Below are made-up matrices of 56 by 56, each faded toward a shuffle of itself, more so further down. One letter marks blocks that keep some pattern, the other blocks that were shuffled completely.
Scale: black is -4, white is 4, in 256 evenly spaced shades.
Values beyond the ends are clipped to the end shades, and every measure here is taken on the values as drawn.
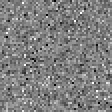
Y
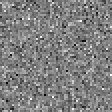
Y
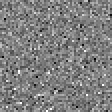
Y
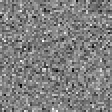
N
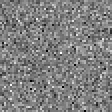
Y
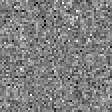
N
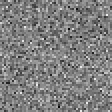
Y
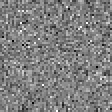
N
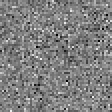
N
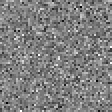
Y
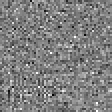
N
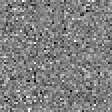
N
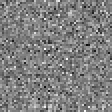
N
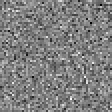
Y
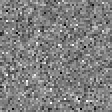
Y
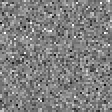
Y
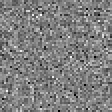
N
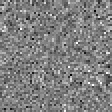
N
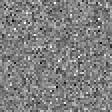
Y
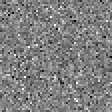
Y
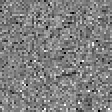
N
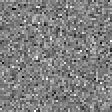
Y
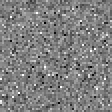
Y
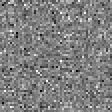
N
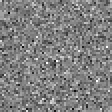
Y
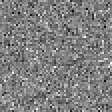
Y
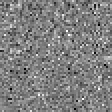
N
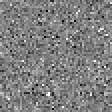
N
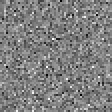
Y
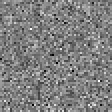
N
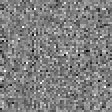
N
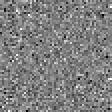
N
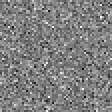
Y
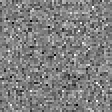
N
